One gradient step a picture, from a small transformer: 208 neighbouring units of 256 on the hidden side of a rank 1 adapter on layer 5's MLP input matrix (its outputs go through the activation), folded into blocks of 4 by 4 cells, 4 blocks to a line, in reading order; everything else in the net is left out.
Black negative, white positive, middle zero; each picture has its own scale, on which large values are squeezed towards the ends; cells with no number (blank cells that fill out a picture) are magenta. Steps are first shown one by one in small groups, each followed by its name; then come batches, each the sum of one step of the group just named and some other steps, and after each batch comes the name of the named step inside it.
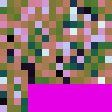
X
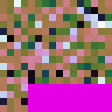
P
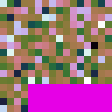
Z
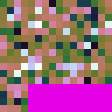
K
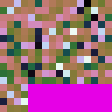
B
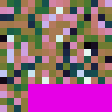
Z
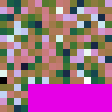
Z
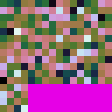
P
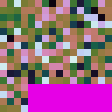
P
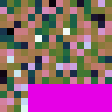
X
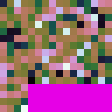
P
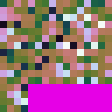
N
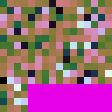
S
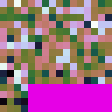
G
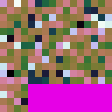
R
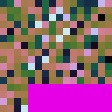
R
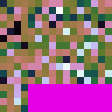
S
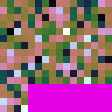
R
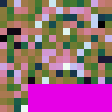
G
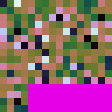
G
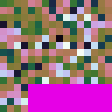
N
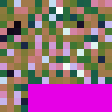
R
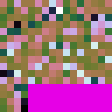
G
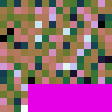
G
